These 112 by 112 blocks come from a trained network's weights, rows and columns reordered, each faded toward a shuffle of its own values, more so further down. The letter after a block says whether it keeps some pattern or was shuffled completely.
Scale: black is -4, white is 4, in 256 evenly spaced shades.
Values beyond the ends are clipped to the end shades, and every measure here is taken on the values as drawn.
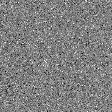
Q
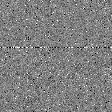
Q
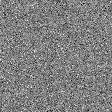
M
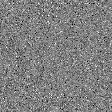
Q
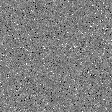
M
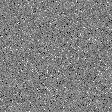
M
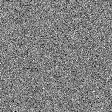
M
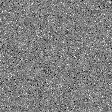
M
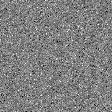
Q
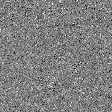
Q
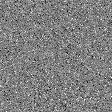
M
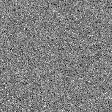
Q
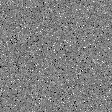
M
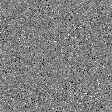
Q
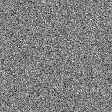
Q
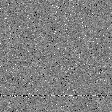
Q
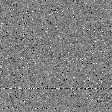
Q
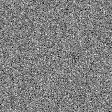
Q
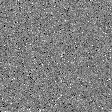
M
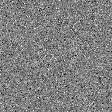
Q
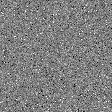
M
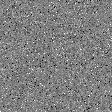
M
